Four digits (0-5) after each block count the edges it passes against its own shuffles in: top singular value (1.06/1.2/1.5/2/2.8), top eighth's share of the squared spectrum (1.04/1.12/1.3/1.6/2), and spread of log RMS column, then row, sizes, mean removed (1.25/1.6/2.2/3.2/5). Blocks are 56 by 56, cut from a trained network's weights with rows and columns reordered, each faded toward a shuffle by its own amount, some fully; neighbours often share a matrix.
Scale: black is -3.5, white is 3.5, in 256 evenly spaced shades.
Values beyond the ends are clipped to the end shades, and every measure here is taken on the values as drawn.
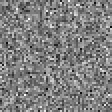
2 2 1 0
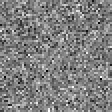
0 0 0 0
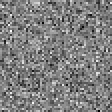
3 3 1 1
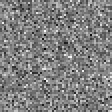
1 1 0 0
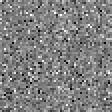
2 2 0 1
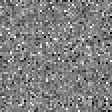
2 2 0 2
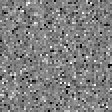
0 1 0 0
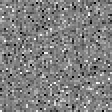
0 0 0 0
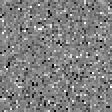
0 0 0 0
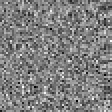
3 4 2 1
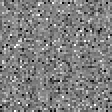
1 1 0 2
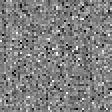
2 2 0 1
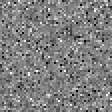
0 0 0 0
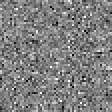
2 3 1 0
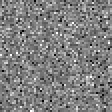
0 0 0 0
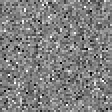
0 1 0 0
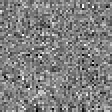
3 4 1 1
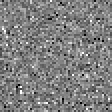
1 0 0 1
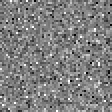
0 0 0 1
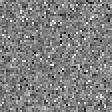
0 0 0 0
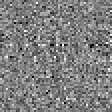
3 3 1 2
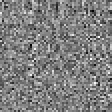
3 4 2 1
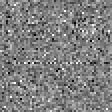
2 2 0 1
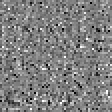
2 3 0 2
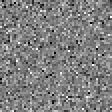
1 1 0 0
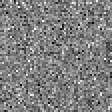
2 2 0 0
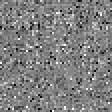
2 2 0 2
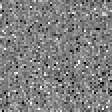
2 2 0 1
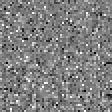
1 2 0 1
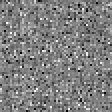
1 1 0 0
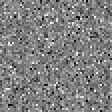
0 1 0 0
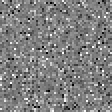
0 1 0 0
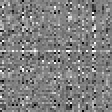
3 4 4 1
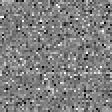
1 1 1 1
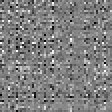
3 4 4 2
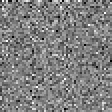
3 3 1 1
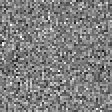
1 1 0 0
